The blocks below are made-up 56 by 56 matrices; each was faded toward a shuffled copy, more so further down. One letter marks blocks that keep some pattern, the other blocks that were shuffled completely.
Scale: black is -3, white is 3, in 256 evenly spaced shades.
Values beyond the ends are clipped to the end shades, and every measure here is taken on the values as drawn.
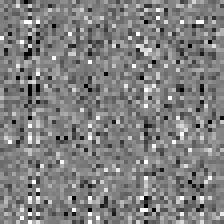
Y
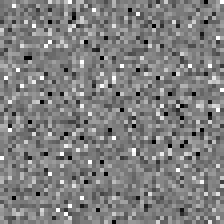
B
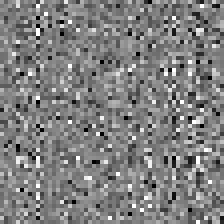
Y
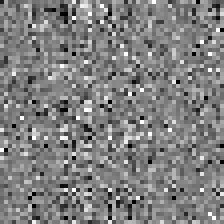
Y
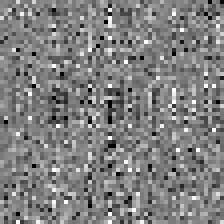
Y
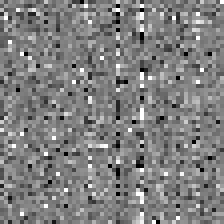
Y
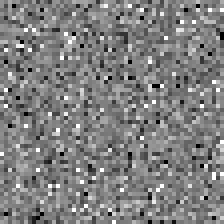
B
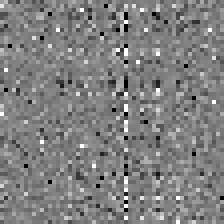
Y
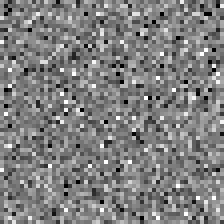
B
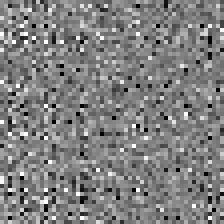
Y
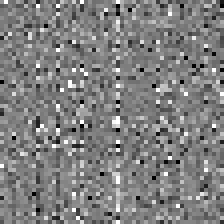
Y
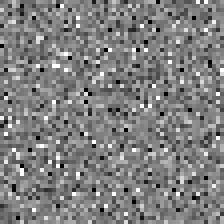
B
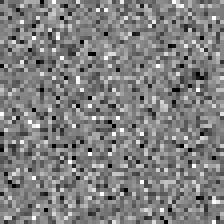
B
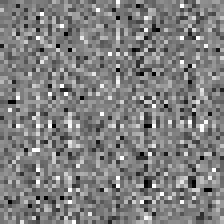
Y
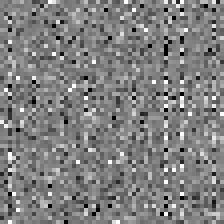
Y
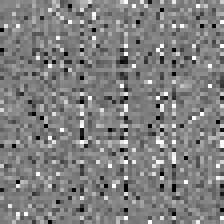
Y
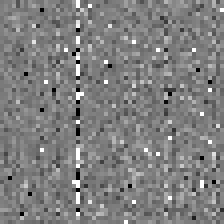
Y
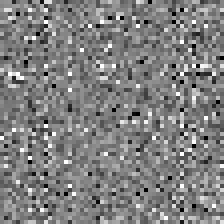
Y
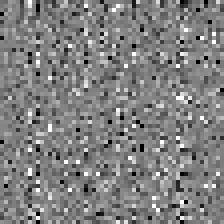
Y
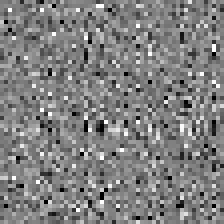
Y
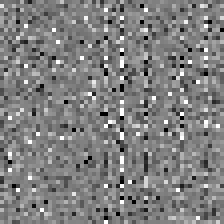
Y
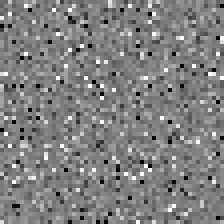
B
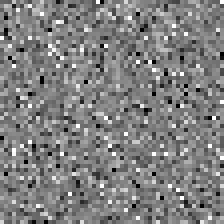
B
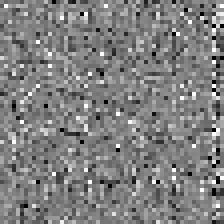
Y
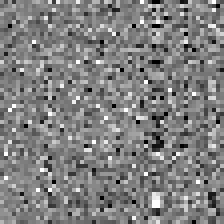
Y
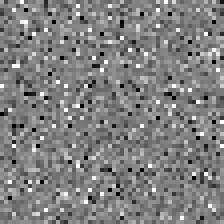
B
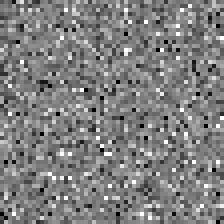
B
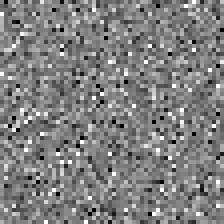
B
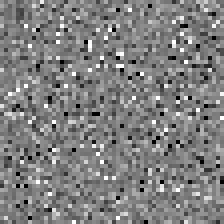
B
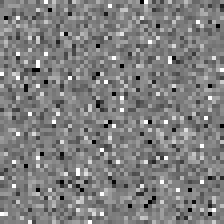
B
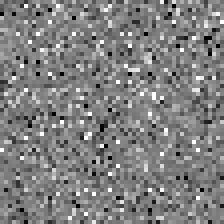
B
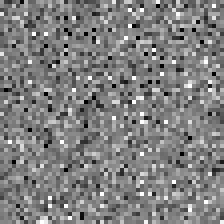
B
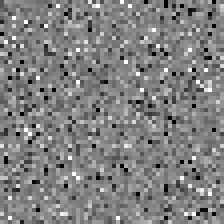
B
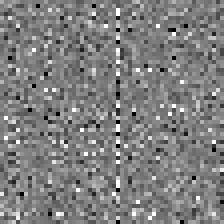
Y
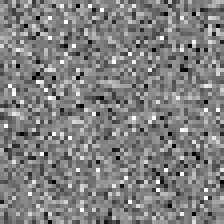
B
